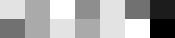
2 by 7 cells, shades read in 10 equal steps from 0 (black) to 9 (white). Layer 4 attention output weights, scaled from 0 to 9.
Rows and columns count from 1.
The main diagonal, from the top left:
8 6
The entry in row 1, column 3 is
9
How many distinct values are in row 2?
5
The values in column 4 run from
5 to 6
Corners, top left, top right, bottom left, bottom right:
8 1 4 0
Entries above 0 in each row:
7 6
